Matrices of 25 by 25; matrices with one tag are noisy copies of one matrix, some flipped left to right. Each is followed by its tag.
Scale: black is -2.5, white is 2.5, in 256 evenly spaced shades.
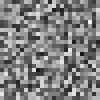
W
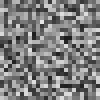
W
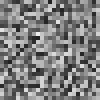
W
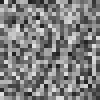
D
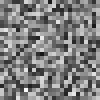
W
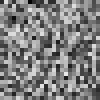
D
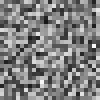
W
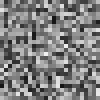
W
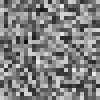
W
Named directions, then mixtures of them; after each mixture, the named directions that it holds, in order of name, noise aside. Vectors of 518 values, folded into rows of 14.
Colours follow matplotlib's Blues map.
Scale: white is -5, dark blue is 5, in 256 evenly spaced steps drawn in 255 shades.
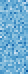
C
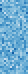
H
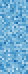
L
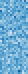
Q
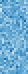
H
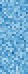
H, L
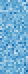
C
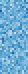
H, Q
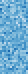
H, L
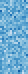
Q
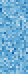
H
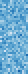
L, Q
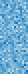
C, L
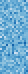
C, H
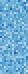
C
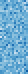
C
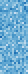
C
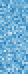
L, Q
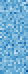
C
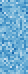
H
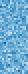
L, Q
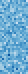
C, L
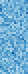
H, L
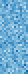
C, L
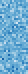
L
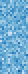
L, Q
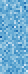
C, L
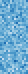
L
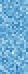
H, L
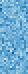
H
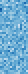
C, H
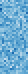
H
